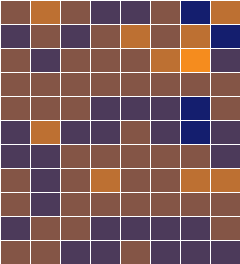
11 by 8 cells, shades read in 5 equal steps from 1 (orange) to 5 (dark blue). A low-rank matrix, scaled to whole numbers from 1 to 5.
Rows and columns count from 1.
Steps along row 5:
same same up same same up down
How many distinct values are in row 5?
3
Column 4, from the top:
4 3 3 3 4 4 3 2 3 4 4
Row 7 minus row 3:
1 0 0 0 0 1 2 0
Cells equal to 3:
45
